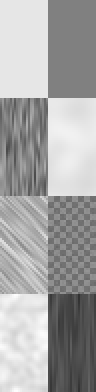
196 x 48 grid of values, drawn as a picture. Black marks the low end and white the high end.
The table splits into 4 rows of 2 panels. Panel 1,1: very high, flat. Panel 1,2: middling, flat. Panel 2,1: middling, streaked downward. Panel 2,2: very high, smooth, faint in contrast. Panel 3,1: high, slanting down to the right. Panel 3,2: middling, checkered. Panel 4,1: very high, blotchy, faint in contrast. Panel 4,2: low, streaked downward, faint in contrast.
